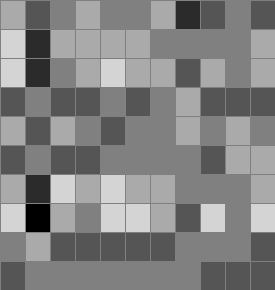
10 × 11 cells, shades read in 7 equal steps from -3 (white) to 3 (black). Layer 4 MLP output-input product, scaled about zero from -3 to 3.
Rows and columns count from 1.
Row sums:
2 -5 -6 6 -2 2 -7 -8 5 4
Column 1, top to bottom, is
-1 -2 -2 1 -1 1 -1 -2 0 1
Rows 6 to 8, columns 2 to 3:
0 1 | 2 -2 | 3 -1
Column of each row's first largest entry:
8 2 2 1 2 1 2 2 3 1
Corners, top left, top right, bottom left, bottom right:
-1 1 1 1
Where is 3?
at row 8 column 2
